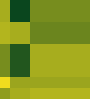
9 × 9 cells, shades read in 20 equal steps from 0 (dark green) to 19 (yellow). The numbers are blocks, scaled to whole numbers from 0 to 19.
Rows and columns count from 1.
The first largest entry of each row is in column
1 1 1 1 4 4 4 1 4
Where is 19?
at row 8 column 1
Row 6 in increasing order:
2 2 9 13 13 13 13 13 13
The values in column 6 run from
8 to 14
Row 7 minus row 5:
0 0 0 0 0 0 0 0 0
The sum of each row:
67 67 88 88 91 91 91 115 121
